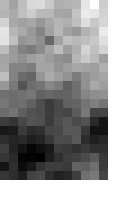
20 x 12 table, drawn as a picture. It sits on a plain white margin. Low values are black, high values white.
Stripes: none. Ninth with the highest average: top right. Grain: blotchy. Slope: up to the top.
